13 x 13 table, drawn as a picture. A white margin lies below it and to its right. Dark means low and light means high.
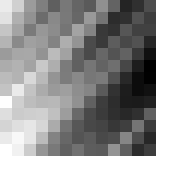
Streaks slant up to the right. The bottom left is the ninth with the highest average. There is an overall slope up to the left. Overall the values sit about 50% of the way up the scale. The ninth with the lowest average is the middle right.
